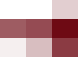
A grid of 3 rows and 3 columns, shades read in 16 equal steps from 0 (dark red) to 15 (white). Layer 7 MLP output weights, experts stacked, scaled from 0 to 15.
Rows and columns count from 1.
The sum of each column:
34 30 15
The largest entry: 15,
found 2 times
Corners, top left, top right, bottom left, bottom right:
15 12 14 3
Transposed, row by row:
15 5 14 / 15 4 11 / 12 0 3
